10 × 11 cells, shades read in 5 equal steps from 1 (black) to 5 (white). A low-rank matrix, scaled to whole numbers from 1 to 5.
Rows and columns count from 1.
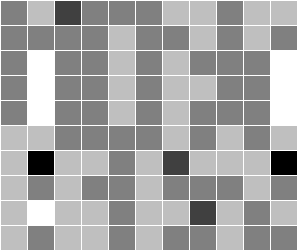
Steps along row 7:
down up same down up down up same same down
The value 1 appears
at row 7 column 2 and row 7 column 11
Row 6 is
4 4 3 3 3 3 4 3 4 3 4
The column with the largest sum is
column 2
